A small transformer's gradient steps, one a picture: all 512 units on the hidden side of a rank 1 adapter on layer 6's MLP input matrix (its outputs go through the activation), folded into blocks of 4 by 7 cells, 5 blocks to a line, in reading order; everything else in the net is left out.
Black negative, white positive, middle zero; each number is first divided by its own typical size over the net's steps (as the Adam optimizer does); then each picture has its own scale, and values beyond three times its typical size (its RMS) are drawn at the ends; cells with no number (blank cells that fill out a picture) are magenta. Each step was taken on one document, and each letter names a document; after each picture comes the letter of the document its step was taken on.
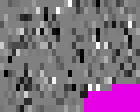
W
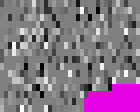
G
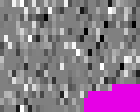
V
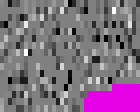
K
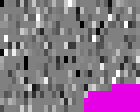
G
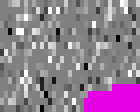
K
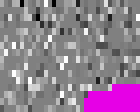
V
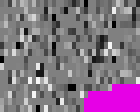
G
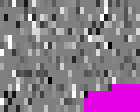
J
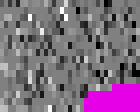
J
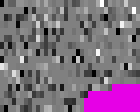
J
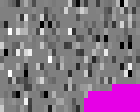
K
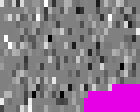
V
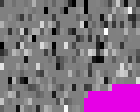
G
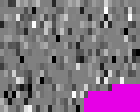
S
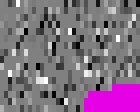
K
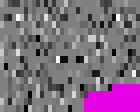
J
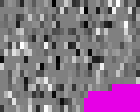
G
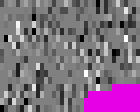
S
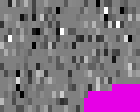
W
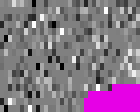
W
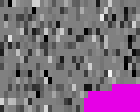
S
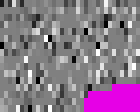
S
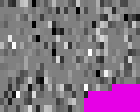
S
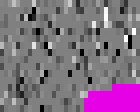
W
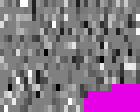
J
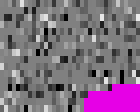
J
